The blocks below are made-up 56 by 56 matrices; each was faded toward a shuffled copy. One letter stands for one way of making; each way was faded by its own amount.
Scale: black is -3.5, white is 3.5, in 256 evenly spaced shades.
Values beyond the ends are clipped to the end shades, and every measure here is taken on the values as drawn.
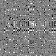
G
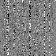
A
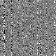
A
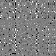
G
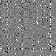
G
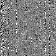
A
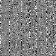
A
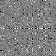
G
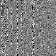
A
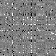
G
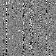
A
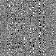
A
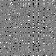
G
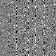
A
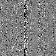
A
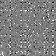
G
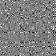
G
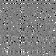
G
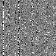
A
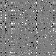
G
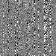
A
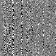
A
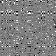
G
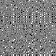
G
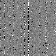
A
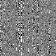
A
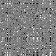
G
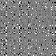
G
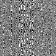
A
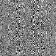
A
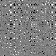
G
